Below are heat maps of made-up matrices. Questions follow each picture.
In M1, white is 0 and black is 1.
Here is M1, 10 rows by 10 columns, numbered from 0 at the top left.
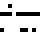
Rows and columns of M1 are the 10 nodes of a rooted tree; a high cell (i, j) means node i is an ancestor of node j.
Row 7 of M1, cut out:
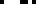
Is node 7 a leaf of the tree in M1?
no
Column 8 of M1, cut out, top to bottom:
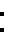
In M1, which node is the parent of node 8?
7
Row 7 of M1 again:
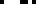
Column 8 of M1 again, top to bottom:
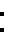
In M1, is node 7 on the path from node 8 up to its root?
yes
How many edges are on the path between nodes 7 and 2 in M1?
3
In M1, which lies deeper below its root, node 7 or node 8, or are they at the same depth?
node 8
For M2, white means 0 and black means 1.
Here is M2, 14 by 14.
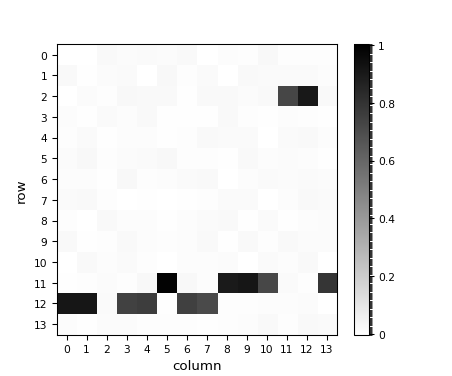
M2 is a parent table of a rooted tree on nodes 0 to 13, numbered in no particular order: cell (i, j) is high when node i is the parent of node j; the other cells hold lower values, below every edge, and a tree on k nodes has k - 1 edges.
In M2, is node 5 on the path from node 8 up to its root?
no
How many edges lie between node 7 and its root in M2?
2
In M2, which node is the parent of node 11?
2
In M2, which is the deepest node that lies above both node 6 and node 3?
12
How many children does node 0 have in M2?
0
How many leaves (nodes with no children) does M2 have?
11
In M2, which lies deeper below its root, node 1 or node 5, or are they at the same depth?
the same depth
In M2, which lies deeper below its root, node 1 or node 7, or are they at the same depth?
the same depth
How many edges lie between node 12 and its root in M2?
1
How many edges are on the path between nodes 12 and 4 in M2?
1
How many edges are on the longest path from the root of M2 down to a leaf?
2
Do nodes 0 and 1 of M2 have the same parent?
yes
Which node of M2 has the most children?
12
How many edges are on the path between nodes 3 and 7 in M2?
2
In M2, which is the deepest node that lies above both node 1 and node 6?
12
